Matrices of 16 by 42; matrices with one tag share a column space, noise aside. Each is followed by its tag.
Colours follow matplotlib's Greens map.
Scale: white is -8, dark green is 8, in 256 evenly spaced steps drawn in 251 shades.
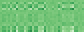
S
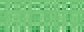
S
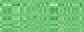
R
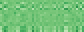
S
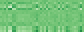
S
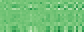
S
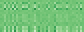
S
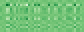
R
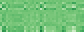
S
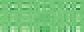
S
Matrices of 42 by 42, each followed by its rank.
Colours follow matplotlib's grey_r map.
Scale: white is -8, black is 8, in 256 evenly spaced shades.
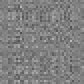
five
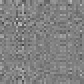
five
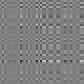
one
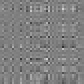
two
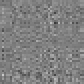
five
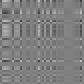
one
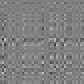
two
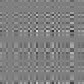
one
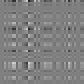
one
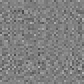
five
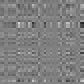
two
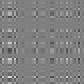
one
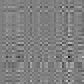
two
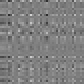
two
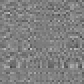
five
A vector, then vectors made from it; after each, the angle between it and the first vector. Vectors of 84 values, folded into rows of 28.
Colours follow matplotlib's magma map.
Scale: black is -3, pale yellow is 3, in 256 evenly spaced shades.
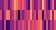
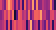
orthogonal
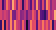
orthogonal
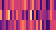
partly aligned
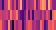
orthogonal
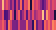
partly opposed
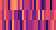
orthogonal
